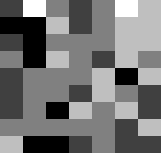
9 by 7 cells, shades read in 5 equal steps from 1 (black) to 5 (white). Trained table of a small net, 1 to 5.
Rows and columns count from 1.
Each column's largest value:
4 5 4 4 4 5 4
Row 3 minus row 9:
-2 0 2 1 0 2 2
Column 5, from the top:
3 3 3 2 4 4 3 3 3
